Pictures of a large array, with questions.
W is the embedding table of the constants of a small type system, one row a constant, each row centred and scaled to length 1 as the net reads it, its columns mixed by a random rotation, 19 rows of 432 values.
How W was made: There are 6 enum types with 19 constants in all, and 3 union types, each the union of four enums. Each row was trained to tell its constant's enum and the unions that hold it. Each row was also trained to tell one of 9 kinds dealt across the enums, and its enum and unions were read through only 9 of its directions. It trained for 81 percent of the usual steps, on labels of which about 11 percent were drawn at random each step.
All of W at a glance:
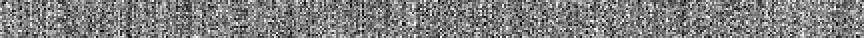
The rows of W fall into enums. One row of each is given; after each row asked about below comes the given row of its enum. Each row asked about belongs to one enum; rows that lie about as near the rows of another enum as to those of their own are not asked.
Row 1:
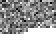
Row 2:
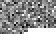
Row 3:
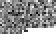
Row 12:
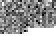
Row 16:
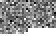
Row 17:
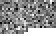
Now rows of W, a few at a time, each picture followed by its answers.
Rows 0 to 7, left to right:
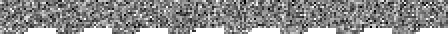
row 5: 16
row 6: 17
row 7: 16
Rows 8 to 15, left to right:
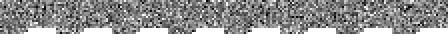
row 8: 12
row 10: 17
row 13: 16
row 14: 3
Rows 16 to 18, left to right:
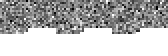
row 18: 3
